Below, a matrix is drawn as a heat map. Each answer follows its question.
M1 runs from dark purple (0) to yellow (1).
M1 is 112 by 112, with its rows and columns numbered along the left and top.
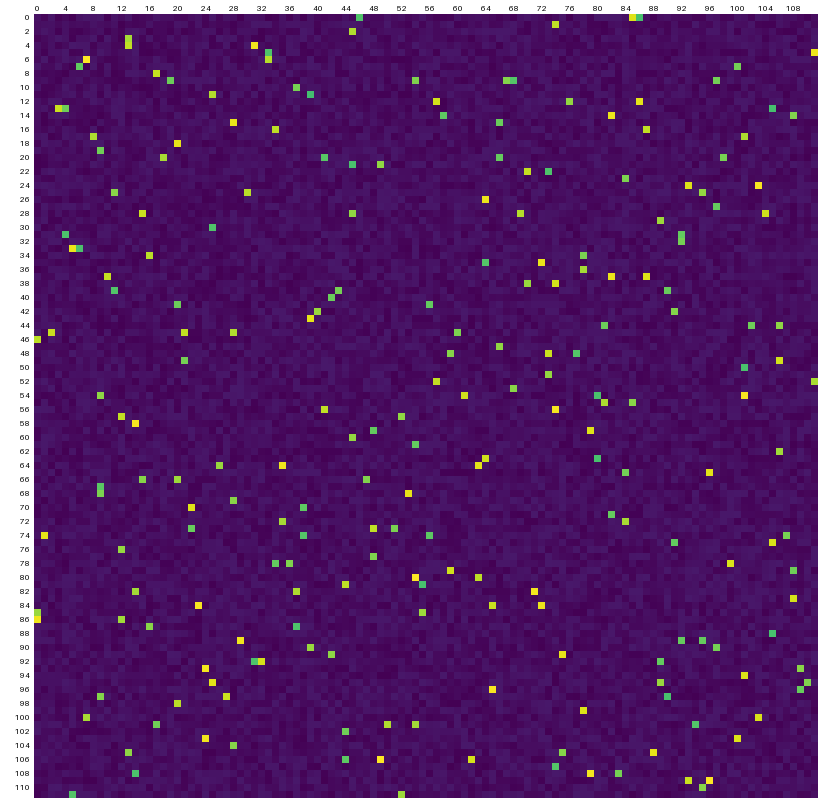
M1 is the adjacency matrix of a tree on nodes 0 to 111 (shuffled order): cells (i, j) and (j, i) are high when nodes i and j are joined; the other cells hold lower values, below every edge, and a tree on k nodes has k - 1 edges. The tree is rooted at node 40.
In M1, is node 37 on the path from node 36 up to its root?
yes
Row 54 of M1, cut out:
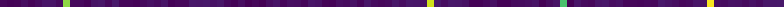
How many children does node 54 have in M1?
3
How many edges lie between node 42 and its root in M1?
1
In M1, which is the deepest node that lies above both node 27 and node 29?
89
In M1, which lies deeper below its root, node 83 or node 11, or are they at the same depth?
node 83
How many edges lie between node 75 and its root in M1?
3
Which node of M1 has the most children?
9
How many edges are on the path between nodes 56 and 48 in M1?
6
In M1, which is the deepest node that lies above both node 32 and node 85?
92
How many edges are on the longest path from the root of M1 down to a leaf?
71
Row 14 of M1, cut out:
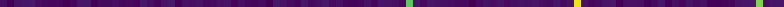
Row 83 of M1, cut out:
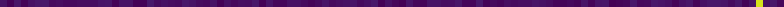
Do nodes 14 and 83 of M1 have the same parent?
yes
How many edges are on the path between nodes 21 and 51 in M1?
13
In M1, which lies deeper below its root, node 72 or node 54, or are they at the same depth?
node 72
